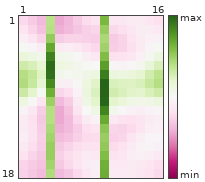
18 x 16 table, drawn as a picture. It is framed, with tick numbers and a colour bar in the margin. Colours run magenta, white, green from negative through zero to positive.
Columns 4 and 10 stand out from the rest. The values are skewed, with a long tail toward high values. The bottom right is the smoothest part. No overall slope runs across the table.
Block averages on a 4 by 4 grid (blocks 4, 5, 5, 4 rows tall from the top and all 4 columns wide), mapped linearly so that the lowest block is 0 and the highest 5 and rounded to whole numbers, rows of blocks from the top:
2021 | 5243 | 2032 | 1021
